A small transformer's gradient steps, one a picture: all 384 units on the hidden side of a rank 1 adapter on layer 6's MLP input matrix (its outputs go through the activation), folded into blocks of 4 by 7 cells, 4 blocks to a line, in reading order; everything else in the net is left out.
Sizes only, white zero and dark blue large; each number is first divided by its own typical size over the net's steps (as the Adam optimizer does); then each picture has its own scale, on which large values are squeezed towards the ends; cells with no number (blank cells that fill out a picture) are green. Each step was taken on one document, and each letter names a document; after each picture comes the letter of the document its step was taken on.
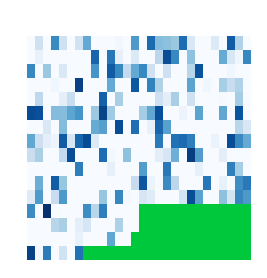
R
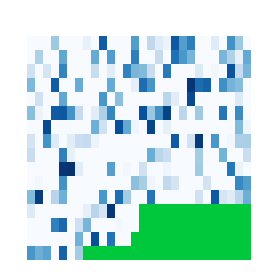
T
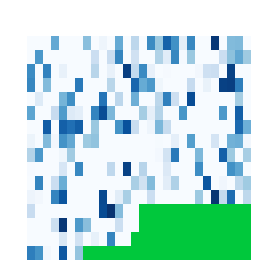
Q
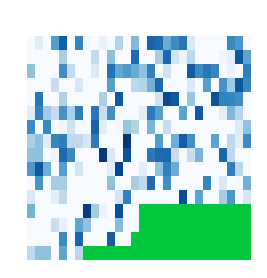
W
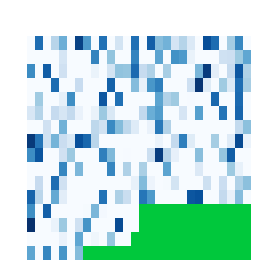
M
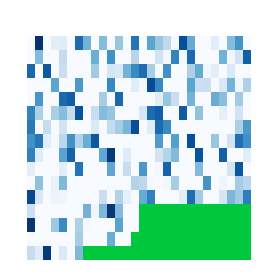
R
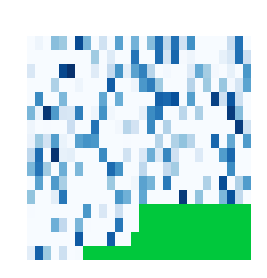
W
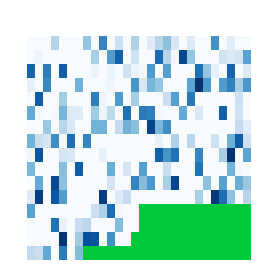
Q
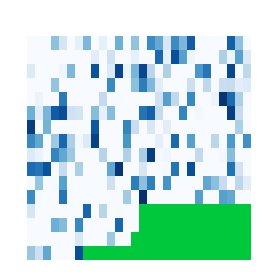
W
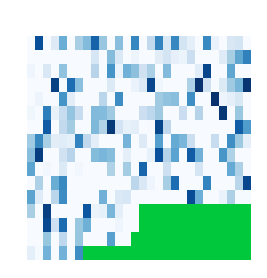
M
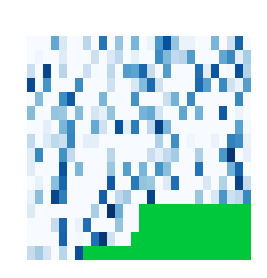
Q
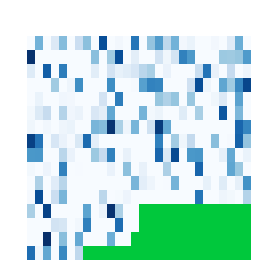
M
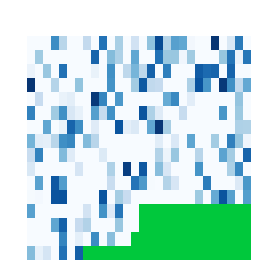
Q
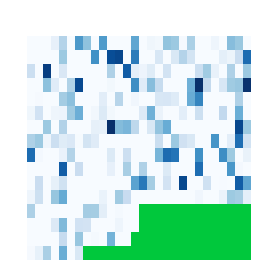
M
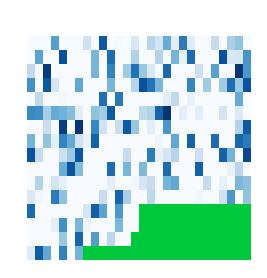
T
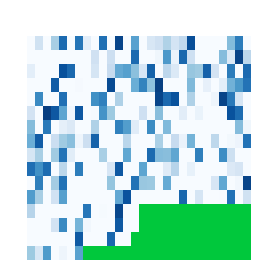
W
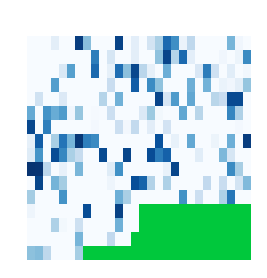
W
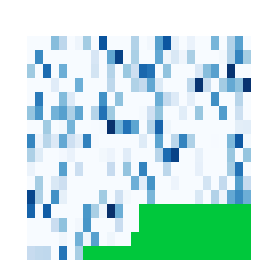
Q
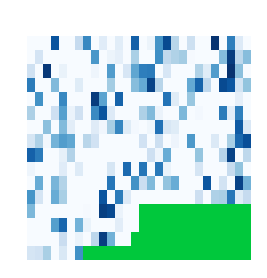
Q
